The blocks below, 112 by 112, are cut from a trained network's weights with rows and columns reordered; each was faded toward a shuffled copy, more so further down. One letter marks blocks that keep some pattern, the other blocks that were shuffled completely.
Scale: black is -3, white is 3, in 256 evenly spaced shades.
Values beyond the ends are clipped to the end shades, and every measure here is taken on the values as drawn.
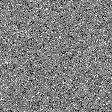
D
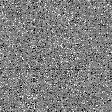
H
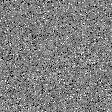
D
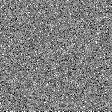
H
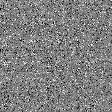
H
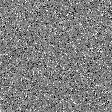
D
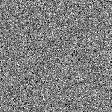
H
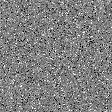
D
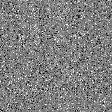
H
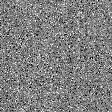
H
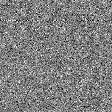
H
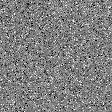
D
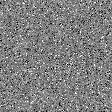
D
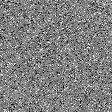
D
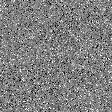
D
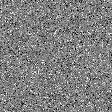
D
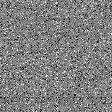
H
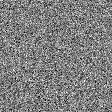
D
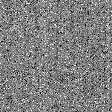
H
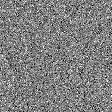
H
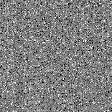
H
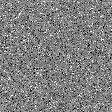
D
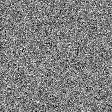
D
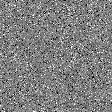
D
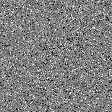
D
